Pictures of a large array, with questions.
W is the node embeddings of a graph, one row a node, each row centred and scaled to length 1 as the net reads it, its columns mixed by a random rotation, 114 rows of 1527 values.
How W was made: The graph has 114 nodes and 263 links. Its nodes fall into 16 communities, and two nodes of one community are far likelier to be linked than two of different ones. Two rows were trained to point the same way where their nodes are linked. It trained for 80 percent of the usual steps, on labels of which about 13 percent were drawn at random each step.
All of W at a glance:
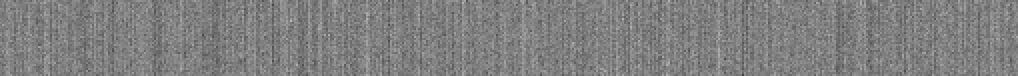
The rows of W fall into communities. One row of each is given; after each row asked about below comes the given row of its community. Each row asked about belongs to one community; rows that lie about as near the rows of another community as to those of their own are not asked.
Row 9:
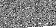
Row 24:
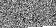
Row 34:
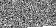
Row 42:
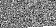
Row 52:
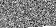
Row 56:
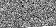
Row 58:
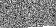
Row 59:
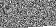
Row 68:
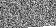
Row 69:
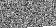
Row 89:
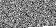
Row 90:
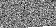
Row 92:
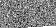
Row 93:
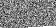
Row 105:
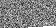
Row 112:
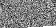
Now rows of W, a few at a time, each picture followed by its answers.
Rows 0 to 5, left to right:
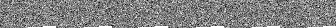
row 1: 69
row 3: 69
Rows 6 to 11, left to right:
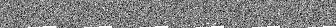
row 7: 105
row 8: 92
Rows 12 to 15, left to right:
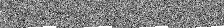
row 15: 9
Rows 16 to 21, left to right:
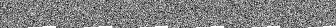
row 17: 89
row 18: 34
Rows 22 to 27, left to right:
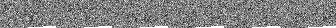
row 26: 58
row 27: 24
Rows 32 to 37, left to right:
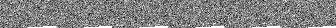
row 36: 9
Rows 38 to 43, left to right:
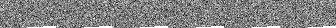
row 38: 56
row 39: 59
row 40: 68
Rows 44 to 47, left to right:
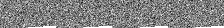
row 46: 58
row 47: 52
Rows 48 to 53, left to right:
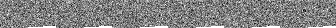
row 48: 59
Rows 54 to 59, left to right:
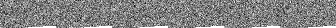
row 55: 90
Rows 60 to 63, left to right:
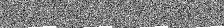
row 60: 90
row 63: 68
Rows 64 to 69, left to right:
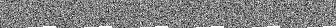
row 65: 24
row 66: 92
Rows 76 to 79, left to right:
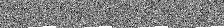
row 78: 52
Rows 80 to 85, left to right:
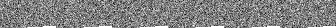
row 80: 56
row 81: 34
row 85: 89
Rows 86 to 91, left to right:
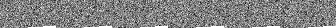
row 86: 112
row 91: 59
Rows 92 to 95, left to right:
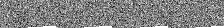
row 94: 68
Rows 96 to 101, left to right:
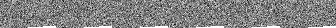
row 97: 56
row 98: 105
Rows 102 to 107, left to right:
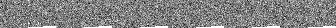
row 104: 89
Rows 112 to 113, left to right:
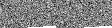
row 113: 93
